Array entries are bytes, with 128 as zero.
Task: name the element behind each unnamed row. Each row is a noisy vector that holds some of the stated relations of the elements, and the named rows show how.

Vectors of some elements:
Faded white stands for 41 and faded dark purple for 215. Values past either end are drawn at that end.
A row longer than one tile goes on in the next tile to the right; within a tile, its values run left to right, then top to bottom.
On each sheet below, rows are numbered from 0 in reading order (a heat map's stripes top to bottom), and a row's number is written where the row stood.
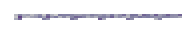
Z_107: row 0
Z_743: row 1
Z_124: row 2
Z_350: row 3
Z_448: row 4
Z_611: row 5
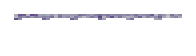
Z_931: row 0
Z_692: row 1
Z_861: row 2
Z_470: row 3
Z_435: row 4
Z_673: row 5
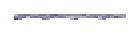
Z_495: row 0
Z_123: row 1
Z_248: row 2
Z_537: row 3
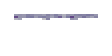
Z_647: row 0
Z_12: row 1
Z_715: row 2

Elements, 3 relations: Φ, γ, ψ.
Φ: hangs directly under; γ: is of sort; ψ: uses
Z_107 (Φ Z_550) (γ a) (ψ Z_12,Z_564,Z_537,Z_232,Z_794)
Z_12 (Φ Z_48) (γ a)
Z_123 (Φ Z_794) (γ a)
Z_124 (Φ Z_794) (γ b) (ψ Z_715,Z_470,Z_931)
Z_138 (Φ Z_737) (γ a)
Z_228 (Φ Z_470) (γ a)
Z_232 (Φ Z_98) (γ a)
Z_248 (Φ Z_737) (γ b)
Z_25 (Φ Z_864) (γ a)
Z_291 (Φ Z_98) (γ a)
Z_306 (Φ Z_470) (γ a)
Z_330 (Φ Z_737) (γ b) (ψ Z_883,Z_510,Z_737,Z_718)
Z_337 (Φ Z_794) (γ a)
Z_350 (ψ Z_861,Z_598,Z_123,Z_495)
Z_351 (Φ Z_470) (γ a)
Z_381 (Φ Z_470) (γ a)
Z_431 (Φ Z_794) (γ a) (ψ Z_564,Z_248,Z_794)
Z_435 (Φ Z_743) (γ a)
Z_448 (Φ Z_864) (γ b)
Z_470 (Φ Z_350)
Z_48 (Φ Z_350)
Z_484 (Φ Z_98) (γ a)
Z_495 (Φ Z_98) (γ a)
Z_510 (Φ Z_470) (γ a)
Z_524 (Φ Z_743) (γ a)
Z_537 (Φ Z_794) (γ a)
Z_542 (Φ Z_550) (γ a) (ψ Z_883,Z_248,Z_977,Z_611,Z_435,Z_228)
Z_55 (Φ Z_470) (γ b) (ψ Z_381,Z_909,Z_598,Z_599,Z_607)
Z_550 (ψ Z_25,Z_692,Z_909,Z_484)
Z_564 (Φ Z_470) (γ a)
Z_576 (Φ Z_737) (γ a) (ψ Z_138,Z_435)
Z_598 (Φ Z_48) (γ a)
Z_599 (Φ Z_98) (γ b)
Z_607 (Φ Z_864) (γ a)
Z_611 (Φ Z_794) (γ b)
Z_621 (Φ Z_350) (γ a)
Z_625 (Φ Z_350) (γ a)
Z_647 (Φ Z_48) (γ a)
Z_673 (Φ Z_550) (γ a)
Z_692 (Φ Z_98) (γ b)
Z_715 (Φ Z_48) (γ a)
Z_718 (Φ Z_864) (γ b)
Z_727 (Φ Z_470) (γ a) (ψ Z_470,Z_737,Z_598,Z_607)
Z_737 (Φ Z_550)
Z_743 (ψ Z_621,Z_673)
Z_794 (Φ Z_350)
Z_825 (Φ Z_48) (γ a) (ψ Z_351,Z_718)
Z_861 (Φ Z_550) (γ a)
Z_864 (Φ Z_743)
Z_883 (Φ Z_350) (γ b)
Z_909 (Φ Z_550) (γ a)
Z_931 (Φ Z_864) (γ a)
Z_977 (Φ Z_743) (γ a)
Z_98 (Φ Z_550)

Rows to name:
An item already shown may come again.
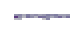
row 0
Z_825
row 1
Z_12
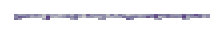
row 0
Z_124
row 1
Z_107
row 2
Z_673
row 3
Z_330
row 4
Z_98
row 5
Z_510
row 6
Z_598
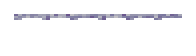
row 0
Z_909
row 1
Z_542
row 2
Z_98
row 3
Z_542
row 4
Z_291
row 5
Z_448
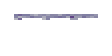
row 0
Z_564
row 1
Z_794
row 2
Z_715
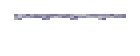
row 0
Z_138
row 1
Z_861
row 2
Z_550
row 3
Z_248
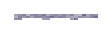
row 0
Z_524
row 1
Z_337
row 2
Z_576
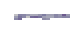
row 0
Z_232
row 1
Z_737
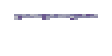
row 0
Z_431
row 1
Z_727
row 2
Z_607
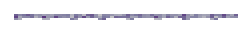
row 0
Z_598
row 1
Z_48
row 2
Z_864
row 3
Z_232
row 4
Z_883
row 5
Z_825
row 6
Z_55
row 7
Z_228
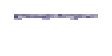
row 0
Z_351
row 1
Z_621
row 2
Z_537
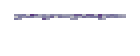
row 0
Z_25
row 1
Z_599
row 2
Z_718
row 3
Z_381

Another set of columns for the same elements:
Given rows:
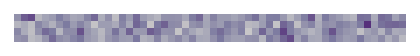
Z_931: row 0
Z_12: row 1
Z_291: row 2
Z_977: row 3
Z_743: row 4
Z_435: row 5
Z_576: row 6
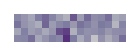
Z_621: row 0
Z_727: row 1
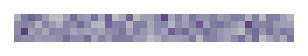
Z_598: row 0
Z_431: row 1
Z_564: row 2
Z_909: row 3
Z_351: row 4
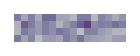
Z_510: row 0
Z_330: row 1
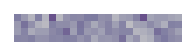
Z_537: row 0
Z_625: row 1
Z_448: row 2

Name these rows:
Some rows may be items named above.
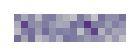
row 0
Z_351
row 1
Z_737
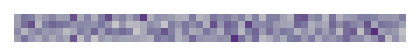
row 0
Z_542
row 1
Z_470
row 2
Z_864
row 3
Z_673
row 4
Z_351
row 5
Z_124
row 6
Z_550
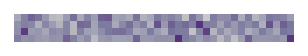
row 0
Z_598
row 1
Z_228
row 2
Z_673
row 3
Z_737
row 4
Z_673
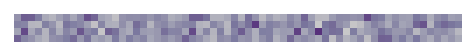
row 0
Z_715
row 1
Z_48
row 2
Z_883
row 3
Z_715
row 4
Z_861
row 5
Z_98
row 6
Z_25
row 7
Z_542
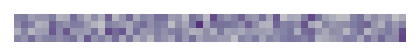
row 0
Z_611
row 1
Z_794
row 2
Z_381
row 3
Z_138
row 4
Z_431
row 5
Z_825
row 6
Z_123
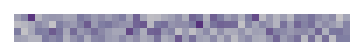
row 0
Z_864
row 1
Z_909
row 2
Z_495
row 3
Z_576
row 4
Z_718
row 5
Z_350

